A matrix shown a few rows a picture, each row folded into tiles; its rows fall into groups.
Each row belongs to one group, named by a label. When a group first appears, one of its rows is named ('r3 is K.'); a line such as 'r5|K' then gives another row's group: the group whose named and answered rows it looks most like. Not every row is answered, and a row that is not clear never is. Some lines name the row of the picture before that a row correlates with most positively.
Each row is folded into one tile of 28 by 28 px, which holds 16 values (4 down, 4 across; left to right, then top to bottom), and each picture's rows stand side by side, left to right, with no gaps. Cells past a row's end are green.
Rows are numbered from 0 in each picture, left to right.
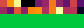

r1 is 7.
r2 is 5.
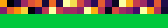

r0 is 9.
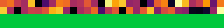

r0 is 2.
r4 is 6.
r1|9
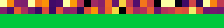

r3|7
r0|6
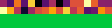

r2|7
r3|6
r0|5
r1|9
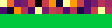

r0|6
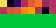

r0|9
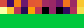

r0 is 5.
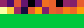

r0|5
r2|7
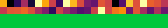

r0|9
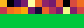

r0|9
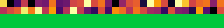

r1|7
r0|9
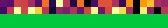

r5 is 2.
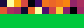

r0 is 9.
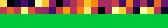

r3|2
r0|9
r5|5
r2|7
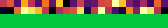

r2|9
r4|6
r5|5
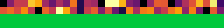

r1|6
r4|6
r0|7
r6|7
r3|7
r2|5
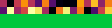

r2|7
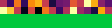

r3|6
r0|5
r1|6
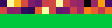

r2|6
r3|7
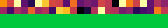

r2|5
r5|6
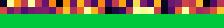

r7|9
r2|7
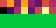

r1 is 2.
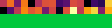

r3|7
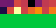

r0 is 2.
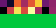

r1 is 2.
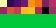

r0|9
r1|2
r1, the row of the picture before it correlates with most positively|1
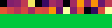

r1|9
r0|7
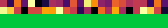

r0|5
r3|6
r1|9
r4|2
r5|5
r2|5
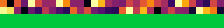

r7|5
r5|2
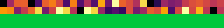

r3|5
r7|2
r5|9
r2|5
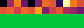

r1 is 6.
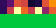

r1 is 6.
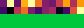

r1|6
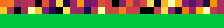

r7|5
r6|6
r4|7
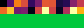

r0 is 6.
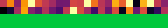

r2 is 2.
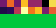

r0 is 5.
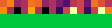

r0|2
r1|2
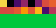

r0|9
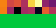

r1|6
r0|2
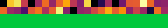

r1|7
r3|9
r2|2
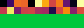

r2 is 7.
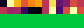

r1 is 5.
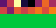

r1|7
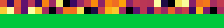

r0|5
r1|5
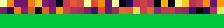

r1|6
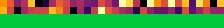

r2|2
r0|2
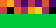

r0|6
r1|5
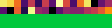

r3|9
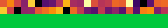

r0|2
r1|9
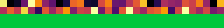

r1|6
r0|9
